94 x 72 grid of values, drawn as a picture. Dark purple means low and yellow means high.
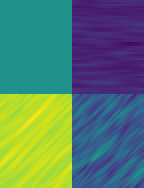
The table splits into 2 rows of 2 panels. Panel 1,1: middling, flat. Panel 1,2: very low, streaked across, faint in contrast. Panel 2,1: very high, slanting up to the right, faint in contrast. Panel 2,2: low, slanting up to the right.
